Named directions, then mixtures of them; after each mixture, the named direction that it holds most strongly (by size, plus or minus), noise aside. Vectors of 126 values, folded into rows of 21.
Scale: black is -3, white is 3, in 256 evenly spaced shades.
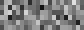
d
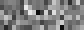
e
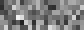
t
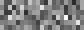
d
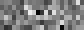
e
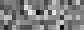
e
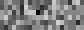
e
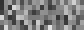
t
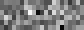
e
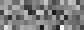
e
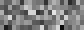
e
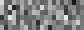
d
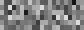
d
